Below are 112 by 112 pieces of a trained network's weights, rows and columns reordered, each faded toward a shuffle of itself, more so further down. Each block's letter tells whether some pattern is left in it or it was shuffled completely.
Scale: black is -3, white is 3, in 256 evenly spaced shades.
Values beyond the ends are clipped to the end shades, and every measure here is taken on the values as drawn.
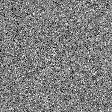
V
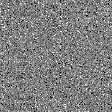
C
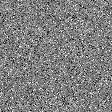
V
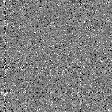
C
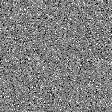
C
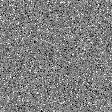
V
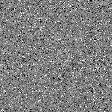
C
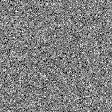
C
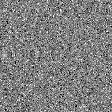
C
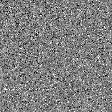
C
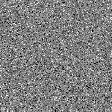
C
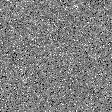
V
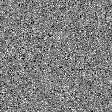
C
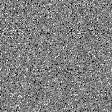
C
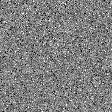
C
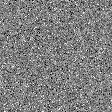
V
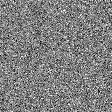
V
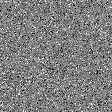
V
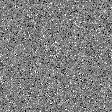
V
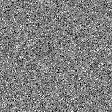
C
